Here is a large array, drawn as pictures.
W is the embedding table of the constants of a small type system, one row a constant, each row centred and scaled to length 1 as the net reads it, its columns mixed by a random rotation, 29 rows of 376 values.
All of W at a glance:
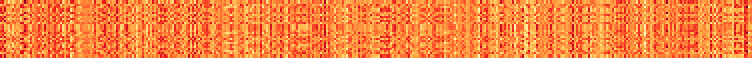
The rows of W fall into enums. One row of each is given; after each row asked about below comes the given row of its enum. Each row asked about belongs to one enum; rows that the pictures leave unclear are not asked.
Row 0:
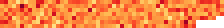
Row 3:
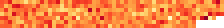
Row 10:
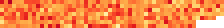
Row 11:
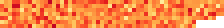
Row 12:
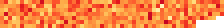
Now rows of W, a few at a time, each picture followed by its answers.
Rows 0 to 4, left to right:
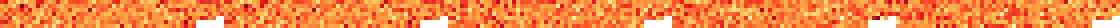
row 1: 0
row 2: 11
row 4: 10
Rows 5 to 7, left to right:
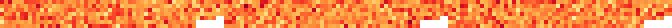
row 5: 10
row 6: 0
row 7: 11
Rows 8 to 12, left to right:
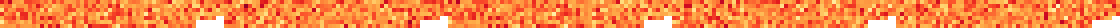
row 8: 10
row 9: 0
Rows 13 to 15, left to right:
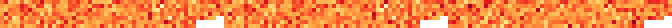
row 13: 12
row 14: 12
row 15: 0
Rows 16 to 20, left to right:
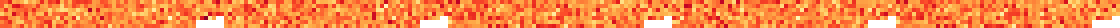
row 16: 3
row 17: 12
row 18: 10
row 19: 11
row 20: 10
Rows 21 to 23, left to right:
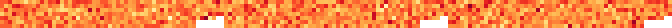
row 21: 3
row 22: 12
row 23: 0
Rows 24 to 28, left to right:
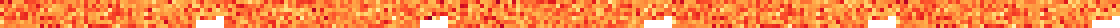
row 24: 10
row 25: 3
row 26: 11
